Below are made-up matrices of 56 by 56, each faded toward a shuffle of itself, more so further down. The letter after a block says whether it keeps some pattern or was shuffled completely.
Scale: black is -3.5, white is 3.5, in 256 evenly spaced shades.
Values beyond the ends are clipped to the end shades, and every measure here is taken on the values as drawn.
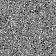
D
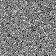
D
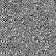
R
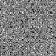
R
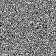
D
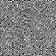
R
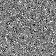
D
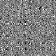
R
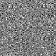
R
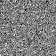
D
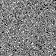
D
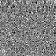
R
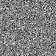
D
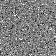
D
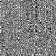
R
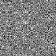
R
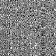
R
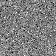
D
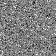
D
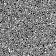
D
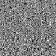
R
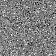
D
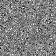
D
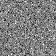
D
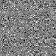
R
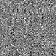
R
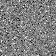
D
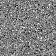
D
